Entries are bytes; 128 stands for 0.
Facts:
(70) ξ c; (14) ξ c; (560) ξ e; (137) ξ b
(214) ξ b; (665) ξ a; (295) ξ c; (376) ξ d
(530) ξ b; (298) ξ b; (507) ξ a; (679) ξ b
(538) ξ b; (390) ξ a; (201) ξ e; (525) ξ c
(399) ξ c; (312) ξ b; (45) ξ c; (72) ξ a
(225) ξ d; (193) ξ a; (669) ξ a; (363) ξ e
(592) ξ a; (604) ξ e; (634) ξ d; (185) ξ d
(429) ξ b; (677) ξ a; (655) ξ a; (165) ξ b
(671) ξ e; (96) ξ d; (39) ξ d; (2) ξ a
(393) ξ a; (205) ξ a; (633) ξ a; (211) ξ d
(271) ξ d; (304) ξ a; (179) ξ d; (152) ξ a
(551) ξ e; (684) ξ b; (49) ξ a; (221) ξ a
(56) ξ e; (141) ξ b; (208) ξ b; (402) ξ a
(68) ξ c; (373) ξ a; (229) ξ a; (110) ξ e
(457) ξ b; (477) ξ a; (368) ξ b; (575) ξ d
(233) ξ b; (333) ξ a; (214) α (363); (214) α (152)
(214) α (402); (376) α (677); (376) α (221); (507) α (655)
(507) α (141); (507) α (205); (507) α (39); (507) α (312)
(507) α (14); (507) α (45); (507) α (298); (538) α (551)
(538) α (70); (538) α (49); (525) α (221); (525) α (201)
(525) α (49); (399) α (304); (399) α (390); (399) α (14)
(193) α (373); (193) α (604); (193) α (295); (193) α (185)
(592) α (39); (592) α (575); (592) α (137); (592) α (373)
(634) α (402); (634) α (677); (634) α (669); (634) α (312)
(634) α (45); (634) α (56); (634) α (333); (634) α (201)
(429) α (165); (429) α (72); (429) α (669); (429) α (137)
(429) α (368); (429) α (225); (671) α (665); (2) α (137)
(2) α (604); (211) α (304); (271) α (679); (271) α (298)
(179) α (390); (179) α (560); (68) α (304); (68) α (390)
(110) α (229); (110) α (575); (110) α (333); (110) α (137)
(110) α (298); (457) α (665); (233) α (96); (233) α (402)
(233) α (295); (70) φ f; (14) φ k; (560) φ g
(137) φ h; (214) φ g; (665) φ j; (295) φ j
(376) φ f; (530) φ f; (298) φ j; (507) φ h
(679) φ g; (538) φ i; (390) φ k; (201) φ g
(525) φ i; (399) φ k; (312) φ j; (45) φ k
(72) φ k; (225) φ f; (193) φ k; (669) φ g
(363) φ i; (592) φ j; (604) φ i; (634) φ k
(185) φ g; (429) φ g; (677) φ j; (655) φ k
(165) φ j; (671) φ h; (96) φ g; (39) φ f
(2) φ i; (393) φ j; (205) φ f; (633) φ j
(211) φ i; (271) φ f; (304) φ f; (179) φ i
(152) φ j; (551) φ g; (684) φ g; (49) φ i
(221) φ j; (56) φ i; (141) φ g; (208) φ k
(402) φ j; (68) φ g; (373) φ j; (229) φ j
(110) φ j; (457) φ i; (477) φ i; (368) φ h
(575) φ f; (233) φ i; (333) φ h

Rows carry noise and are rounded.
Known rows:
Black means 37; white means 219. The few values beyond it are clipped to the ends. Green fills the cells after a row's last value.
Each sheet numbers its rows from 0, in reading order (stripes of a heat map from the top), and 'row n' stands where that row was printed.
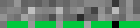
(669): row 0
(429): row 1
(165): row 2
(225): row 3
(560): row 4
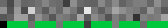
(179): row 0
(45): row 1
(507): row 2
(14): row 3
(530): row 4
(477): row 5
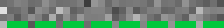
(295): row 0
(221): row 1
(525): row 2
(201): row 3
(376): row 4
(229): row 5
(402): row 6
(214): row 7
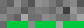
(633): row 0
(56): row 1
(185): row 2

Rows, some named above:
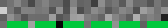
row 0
(45)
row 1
(110)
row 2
(211)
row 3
(507)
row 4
(592)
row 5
(208)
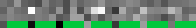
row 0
(655)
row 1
(68)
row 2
(179)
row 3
(665)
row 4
(49)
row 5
(429)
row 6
(525)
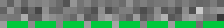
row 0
(2)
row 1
(39)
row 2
(333)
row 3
(271)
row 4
(152)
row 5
(376)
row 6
(271)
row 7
(141)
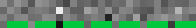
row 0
(205)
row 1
(56)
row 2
(399)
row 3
(208)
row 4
(677)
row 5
(634)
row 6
(538)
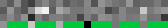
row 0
(193)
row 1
(671)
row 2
(233)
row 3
(304)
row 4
(72)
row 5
(679)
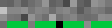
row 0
(684)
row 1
(669)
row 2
(390)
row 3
(56)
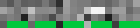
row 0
(208)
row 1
(684)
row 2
(551)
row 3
(457)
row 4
(70)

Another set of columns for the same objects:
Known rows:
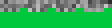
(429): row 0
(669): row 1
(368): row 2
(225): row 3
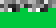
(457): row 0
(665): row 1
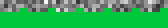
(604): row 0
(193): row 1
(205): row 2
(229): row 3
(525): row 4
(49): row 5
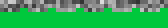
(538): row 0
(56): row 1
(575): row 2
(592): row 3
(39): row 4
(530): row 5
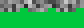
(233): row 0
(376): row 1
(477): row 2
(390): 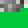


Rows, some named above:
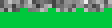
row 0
(477)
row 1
(271)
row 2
(679)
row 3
(68)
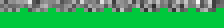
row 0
(429)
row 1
(110)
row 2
(208)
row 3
(592)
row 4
(333)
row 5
(2)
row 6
(2)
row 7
(551)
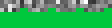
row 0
(152)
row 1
(201)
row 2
(399)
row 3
(634)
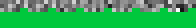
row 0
(655)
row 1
(72)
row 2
(507)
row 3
(214)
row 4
(141)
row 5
(271)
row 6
(457)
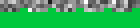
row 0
(525)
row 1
(304)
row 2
(295)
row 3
(560)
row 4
(551)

